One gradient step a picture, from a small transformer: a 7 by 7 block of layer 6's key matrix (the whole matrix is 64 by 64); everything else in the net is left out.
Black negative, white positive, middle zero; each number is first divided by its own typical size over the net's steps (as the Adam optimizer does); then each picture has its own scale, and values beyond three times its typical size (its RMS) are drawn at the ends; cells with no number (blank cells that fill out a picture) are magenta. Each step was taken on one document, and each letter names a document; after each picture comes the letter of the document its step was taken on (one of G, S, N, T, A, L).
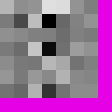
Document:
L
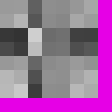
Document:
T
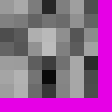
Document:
T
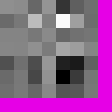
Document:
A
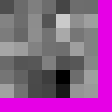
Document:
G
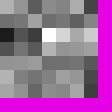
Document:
T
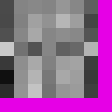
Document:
G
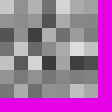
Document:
L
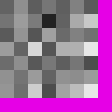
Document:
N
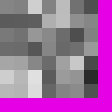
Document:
T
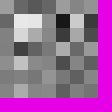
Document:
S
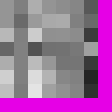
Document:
G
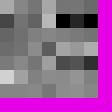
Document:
L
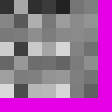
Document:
N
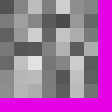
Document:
A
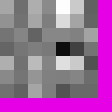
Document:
L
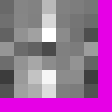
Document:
G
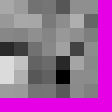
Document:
A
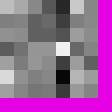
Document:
A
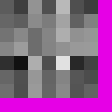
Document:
T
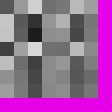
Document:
S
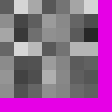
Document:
S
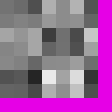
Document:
T
